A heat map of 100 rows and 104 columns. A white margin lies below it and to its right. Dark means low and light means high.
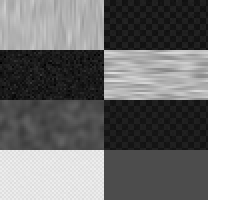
It is made of 4 by 2 panels. Panel 1,1: high, streaked downward, faint in contrast. Panel 1,2: very low, checkered, faint in contrast. Panel 2,1: very low, fine-grained, faint in contrast. Panel 2,2: high, streaked across. Panel 3,1: low, blotchy, faint in contrast. Panel 3,2: very low, checkered, faint in contrast. Panel 4,1: very high, checkered, faint in contrast. Panel 4,2: low, flat.
